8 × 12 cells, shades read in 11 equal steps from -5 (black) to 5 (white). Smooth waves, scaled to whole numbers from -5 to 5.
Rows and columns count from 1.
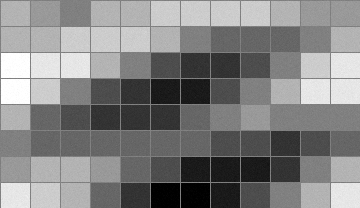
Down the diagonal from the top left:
2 2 4 -2 -3 -1 -4 -4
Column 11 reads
1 0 3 4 0 -2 0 2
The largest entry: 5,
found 2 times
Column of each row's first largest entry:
6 3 1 1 1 1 2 1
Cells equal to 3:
10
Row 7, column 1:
1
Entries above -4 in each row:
12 12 12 10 12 12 9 9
